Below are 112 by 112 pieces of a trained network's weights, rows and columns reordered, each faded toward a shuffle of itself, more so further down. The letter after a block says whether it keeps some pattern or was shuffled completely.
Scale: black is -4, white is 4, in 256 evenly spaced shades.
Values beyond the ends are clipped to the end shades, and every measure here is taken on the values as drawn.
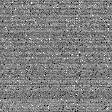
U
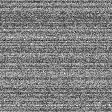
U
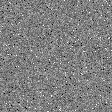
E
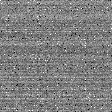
U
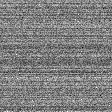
U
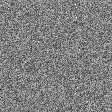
E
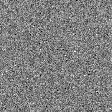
U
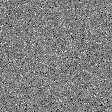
E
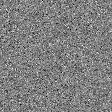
E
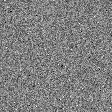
E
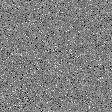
E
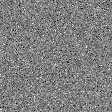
E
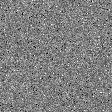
E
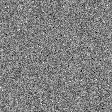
E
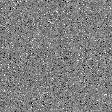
U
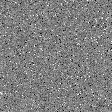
E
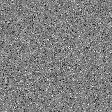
E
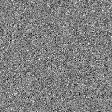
U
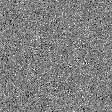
E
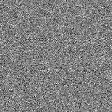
U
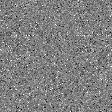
U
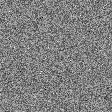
E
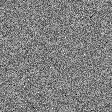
E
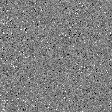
U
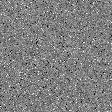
E
